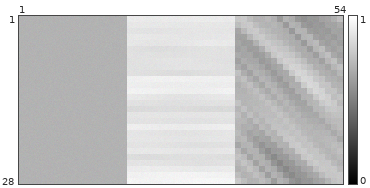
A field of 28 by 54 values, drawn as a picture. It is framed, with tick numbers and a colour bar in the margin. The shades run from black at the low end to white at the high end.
The table splits into one row of 3 panels. Panel 1,1: high, flat. Panel 1,2: very high, streaked across, faint in contrast. Panel 1,3: high, slanting down to the right.
